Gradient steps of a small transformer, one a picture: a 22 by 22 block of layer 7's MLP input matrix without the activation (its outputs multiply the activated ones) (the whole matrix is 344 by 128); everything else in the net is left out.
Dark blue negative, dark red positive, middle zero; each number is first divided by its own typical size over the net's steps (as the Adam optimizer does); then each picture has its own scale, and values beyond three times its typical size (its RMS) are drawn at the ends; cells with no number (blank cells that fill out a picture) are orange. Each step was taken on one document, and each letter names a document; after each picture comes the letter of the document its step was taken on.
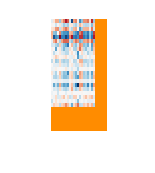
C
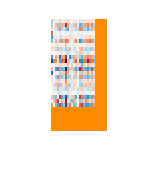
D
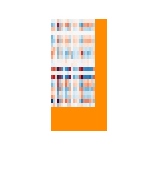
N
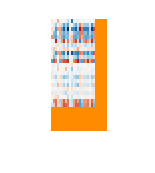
C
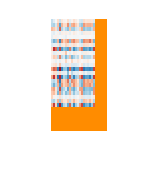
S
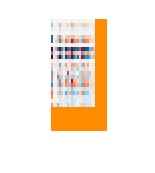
S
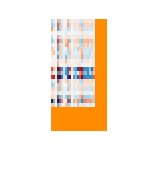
N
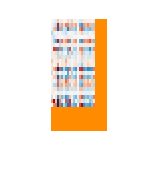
N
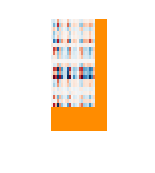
N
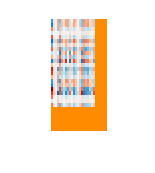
S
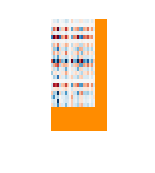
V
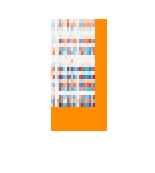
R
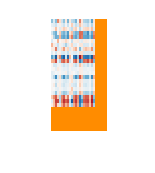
C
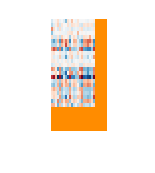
N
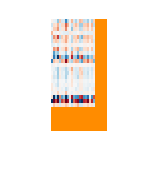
V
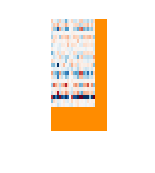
V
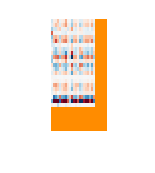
D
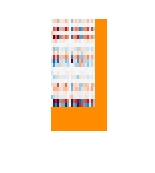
V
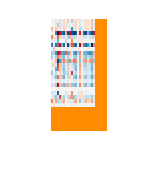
C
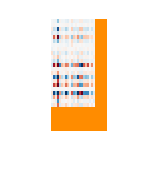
V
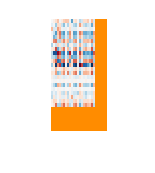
C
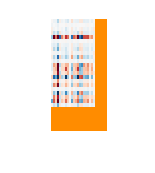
V
